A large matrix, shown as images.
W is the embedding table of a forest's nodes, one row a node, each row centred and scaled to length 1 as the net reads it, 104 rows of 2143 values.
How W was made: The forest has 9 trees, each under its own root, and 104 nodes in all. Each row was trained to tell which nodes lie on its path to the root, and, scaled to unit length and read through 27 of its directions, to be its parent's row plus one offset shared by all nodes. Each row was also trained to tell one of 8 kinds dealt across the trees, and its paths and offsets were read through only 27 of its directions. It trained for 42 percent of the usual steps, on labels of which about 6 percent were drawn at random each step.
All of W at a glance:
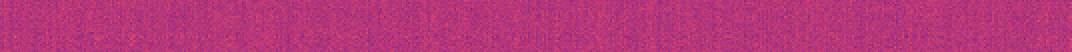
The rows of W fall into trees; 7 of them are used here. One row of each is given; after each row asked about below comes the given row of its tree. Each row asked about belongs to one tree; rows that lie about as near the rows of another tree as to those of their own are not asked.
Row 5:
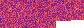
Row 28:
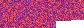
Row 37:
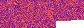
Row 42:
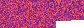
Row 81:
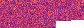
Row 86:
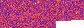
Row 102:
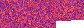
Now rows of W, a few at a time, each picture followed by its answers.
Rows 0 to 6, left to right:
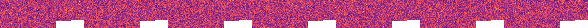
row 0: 102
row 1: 28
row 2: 81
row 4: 42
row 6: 102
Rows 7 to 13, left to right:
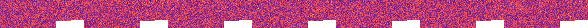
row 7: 86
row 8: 5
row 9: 81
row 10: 102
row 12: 5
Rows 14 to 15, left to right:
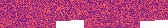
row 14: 42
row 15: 86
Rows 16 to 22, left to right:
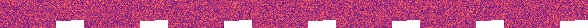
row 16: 5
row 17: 5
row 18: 86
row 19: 5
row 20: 42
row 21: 81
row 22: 37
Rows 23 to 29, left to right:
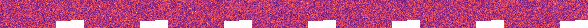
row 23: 5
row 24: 81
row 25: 42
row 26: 28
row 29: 5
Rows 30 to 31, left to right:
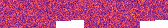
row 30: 81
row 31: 42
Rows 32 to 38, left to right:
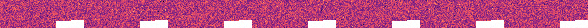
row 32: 86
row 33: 81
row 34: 86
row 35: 42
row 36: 42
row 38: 28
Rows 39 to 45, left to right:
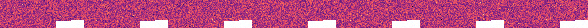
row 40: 86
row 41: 37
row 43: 28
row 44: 81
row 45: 86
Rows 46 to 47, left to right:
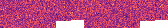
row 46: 81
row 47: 5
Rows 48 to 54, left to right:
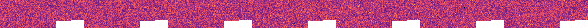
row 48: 42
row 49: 81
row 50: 37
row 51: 5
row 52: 102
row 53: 37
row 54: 5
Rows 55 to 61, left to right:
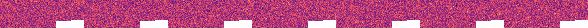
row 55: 81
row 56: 42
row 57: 42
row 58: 81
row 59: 81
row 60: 42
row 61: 102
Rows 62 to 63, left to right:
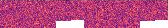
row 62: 81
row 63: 28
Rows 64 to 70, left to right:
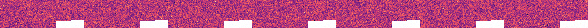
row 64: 37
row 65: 102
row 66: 37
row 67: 86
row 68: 81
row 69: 86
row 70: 81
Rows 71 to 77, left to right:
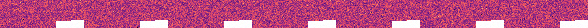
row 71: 37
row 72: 86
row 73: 42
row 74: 86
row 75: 5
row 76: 37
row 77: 42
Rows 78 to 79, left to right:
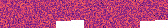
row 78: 37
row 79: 37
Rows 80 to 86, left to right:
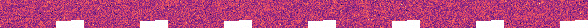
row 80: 37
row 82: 5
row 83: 42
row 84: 37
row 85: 42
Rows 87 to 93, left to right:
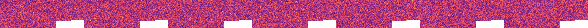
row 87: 86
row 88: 86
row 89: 42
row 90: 86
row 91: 5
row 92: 81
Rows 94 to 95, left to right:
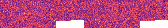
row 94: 102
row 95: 37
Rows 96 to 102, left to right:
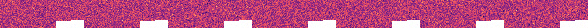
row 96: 5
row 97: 37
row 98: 86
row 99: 81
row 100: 42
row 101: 28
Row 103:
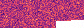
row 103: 37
